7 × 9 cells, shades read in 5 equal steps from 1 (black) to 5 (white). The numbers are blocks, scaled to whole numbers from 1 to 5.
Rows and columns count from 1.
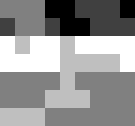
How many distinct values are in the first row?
3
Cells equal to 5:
12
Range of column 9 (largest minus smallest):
4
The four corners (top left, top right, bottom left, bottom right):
3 1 4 3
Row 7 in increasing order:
3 3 3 3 3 3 4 4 4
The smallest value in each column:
2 3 3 1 1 1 2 2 1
